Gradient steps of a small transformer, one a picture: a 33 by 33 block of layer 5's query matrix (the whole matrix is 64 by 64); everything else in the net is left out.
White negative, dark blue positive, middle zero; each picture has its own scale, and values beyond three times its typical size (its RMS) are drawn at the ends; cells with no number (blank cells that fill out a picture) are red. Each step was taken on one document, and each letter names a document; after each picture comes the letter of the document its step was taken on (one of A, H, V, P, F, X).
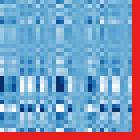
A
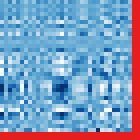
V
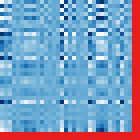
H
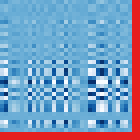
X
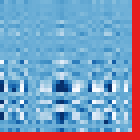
V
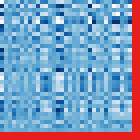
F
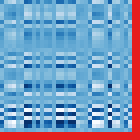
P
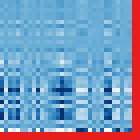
V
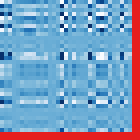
H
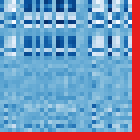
P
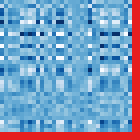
A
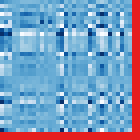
H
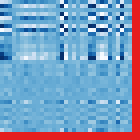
H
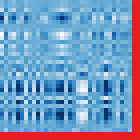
V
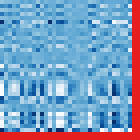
A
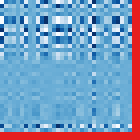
F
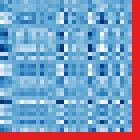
H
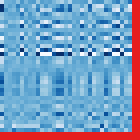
F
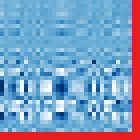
V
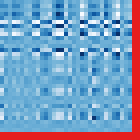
F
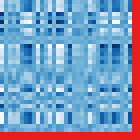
A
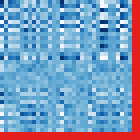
A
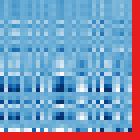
V
